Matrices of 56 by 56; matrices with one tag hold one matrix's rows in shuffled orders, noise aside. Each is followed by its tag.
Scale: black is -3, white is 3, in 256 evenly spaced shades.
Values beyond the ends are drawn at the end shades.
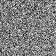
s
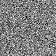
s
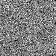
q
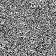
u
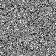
u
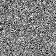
u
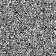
q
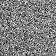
s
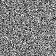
s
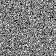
q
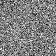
u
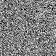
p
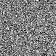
p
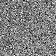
s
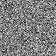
p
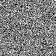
q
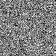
q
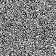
p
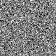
u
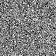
s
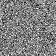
p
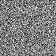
s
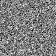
u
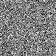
p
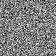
p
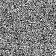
q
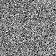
s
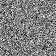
p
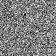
p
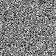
p
